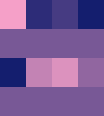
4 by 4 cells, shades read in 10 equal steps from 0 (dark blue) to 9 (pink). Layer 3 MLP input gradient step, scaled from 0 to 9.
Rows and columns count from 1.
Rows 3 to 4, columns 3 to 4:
8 5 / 4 4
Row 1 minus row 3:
9 -6 -6 -5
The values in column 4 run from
0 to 5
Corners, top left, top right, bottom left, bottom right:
9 0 4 4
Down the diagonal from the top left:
9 4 8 4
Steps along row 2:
same same same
